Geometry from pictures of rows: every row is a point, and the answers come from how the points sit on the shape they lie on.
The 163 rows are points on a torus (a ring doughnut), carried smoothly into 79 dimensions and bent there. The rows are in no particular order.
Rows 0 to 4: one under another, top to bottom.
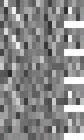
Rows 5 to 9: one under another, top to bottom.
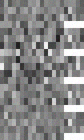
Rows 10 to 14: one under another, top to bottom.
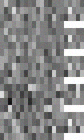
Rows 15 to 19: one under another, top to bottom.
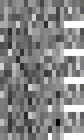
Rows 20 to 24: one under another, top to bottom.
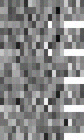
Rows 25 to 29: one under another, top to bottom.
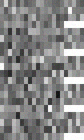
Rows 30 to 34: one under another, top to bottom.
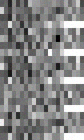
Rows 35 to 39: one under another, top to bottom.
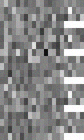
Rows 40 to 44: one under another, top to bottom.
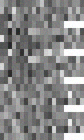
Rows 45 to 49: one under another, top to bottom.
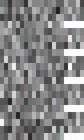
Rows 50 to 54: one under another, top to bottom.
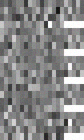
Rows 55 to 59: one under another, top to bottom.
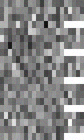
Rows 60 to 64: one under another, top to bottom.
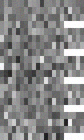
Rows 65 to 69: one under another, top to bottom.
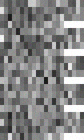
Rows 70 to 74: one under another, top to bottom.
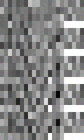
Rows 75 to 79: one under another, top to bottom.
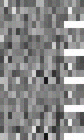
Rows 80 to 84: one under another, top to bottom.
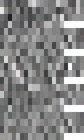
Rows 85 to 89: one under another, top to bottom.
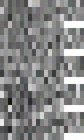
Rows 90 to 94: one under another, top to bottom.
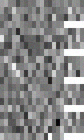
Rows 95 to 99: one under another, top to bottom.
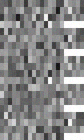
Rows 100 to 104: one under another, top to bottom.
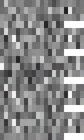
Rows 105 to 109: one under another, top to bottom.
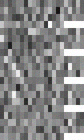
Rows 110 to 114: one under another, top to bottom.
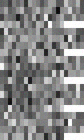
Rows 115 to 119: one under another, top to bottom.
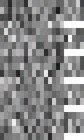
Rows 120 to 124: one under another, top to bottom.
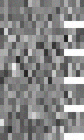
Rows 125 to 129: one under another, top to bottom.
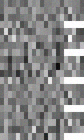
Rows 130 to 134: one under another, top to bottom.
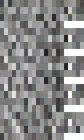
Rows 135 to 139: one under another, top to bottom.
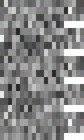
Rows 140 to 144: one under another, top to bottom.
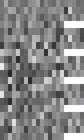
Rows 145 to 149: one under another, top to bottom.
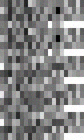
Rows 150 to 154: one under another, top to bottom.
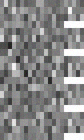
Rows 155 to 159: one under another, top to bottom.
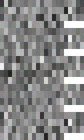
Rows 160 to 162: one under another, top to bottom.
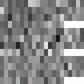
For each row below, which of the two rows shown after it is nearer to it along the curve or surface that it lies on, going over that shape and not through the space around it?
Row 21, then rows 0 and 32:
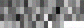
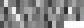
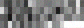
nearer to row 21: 32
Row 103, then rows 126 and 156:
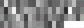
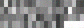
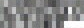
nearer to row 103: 126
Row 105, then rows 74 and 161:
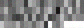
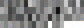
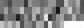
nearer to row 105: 74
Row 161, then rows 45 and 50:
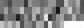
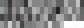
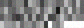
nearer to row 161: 45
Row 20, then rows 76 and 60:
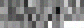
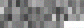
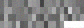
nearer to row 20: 60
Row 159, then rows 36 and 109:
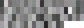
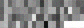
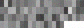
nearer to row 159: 36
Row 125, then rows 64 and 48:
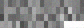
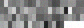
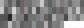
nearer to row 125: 64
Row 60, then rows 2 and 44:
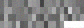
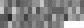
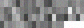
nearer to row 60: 44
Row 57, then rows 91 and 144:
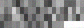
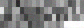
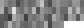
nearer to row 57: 91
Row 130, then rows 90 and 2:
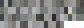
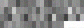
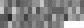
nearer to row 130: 90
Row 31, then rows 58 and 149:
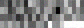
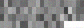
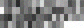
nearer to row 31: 58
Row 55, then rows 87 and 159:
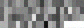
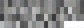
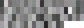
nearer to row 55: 159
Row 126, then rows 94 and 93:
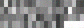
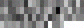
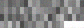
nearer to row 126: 93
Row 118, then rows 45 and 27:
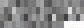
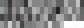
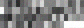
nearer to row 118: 27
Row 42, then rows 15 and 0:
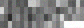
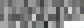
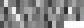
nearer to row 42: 15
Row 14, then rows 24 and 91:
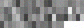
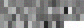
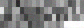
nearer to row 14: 91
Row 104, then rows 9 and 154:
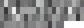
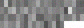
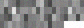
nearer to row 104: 154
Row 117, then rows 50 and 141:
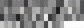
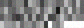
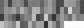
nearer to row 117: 141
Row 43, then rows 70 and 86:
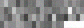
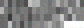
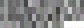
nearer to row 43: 70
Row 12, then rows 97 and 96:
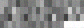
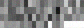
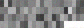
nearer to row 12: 96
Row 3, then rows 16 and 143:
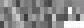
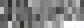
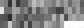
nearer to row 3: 143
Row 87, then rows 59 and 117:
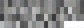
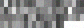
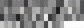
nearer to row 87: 117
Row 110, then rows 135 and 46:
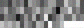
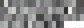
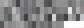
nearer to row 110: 135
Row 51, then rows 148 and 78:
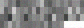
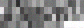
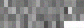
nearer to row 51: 148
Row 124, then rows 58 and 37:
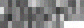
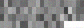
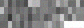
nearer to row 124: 37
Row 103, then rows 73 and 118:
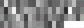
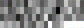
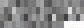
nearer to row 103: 118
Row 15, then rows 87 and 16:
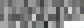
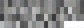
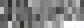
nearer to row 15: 87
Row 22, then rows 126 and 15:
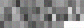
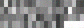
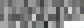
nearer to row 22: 126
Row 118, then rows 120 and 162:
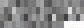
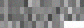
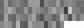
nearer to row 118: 162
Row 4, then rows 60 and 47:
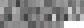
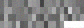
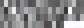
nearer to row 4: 47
